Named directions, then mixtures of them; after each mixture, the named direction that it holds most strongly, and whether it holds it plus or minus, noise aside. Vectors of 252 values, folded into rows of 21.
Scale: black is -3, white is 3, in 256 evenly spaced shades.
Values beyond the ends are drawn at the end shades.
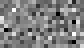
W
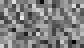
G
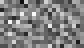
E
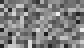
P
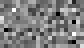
W, plus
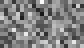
G, minus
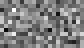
W, plus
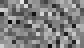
E, minus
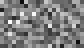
E, plus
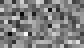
E, minus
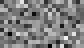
E, minus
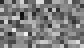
E, minus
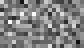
E, plus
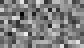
E, minus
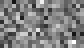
G, minus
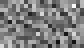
G, plus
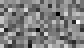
P, minus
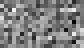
W, plus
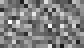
E, plus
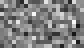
E, plus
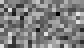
P, minus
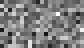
P, plus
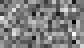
W, plus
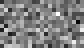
P, plus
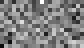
G, minus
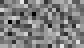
E, minus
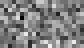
G, minus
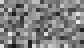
P, minus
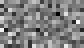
P, minus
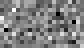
W, plus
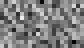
G, plus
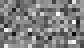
W, minus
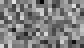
G, plus
